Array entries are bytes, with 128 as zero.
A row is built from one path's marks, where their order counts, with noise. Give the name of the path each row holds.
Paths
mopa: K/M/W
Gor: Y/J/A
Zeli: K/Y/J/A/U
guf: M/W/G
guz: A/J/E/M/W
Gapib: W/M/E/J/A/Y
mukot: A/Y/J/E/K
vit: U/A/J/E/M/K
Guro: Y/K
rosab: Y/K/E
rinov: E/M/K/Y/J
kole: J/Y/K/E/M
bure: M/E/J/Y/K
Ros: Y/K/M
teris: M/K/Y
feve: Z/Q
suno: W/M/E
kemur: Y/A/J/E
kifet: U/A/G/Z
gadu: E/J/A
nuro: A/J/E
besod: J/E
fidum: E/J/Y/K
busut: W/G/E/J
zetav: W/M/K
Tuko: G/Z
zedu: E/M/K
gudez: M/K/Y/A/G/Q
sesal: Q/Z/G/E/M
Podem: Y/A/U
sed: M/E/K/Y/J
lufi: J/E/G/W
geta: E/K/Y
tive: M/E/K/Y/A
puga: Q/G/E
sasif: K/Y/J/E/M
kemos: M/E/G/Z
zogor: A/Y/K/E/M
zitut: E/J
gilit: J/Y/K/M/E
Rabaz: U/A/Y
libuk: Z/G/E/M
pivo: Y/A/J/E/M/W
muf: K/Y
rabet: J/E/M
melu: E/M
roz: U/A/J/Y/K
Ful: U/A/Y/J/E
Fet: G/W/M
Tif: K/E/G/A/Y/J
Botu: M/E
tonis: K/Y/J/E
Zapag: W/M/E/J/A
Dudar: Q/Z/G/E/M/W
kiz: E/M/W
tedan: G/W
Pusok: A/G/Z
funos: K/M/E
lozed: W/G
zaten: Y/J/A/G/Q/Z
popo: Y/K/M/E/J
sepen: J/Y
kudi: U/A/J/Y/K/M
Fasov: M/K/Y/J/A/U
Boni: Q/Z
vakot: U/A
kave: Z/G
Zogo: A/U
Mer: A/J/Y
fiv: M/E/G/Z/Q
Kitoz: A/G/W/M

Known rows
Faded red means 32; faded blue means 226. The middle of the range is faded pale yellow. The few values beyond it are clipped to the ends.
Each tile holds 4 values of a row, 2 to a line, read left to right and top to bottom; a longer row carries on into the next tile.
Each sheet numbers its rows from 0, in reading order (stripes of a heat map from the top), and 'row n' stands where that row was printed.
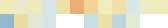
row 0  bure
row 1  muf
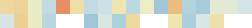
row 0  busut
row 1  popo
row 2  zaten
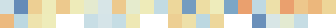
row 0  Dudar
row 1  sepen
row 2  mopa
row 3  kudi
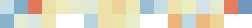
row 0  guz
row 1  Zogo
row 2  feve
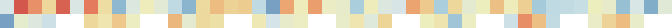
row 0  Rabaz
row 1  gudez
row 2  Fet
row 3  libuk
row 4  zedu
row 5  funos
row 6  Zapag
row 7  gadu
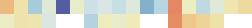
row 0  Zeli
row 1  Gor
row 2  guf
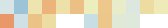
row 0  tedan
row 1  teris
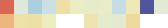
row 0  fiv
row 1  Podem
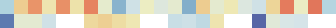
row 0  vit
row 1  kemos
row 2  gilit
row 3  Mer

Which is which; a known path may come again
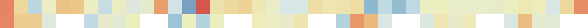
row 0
lozed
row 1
fidum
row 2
Kitoz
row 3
zitut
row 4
tive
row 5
geta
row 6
zetav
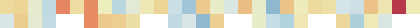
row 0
busut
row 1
guf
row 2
Guro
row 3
besod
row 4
puga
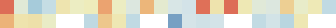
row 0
fiv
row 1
Gapib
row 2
nuro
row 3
sepen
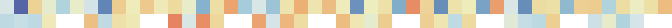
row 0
kole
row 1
Dudar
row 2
Tuko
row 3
tedan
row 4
kiz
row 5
mopa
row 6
pivo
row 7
tonis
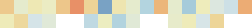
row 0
Botu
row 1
sasif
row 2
zedu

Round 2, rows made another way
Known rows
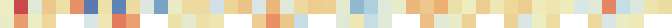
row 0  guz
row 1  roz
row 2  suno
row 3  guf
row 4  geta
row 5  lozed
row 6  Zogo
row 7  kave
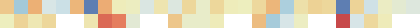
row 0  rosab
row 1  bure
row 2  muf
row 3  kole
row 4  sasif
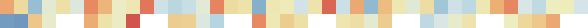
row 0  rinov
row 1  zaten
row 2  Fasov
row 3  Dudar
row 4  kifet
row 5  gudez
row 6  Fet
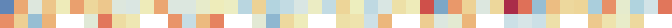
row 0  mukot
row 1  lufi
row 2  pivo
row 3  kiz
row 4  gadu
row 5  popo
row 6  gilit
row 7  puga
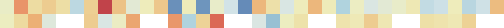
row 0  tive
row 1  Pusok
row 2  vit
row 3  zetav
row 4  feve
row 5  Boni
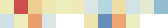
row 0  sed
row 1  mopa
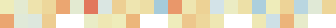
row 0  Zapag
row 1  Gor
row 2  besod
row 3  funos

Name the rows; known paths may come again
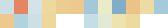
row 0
zogor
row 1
Rabaz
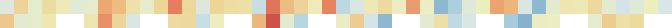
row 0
muf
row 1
Botu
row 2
sepen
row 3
kemos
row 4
teris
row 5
geta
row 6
zedu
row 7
tedan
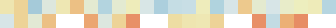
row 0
zitut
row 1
kemur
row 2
Boni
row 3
pivo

